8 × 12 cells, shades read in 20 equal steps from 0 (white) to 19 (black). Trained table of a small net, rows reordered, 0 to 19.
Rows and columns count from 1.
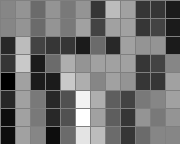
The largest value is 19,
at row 5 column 1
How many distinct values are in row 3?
8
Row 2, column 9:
7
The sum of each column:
120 53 99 109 82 49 74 77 80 97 94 91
